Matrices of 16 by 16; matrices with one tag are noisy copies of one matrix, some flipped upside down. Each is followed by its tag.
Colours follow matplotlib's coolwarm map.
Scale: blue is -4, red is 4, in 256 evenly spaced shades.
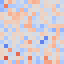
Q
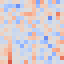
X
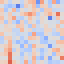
X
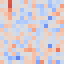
X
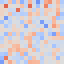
Q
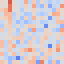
X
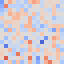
Q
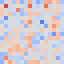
Q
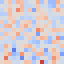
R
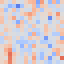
X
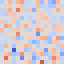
R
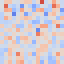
R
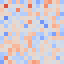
Q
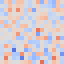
R
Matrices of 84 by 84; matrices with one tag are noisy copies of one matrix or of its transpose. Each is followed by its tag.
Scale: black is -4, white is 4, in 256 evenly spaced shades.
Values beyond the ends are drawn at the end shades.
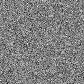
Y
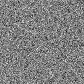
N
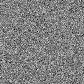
Y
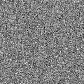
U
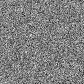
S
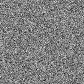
Y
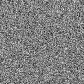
U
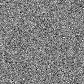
Y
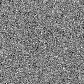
U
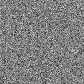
N
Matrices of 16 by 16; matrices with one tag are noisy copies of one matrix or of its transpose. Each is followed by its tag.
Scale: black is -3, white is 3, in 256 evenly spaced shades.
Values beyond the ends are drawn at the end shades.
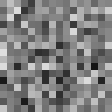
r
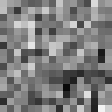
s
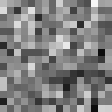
s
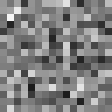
r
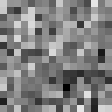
s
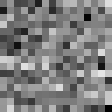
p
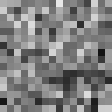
s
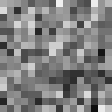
s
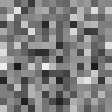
r
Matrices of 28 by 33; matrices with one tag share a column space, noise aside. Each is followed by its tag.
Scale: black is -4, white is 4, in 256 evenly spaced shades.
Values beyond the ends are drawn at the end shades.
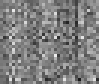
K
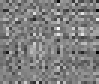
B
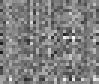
K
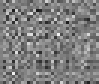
B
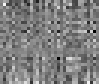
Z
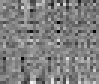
Z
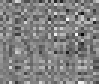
B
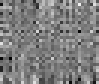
Z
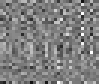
B
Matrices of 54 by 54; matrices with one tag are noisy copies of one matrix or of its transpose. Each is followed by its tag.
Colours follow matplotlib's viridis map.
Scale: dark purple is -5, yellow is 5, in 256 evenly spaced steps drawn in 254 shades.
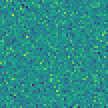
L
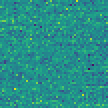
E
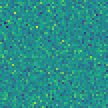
L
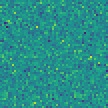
L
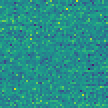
E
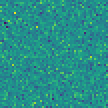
L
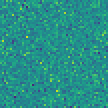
L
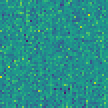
E
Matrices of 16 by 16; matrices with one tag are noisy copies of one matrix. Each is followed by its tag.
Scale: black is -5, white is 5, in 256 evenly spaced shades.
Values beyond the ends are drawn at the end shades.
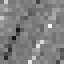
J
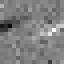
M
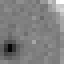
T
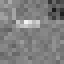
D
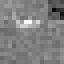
D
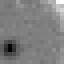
T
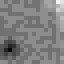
T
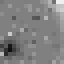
T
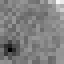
T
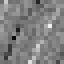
J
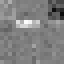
D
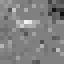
D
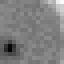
T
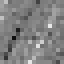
J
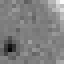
T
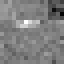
D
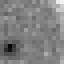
T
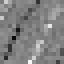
J
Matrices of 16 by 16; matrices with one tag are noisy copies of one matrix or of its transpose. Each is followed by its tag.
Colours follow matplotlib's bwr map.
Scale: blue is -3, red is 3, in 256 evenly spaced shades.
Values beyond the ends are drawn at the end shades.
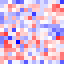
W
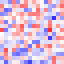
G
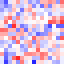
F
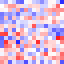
W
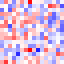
G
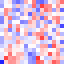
W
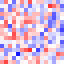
G
